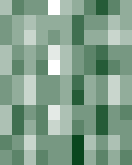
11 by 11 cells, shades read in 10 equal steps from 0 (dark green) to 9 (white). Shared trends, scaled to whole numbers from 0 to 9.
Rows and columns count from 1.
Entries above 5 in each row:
3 2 3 3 3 2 2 3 3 3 1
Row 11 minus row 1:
-2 0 2 -1 -5 -2 -5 2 2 2 -2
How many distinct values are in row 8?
6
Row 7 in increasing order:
1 4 4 4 4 5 5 5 5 7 7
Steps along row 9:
down up down up down down up down up same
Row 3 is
4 5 7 5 4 5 2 5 5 7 6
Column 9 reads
1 4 5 2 1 4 4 1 1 4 3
